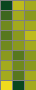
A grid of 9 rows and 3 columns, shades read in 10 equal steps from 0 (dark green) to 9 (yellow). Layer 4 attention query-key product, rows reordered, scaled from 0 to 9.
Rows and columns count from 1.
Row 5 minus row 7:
-2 1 1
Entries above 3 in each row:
2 2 3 2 3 2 3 2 2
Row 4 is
3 5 7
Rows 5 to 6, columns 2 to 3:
5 6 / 3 5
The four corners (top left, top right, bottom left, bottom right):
0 6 9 6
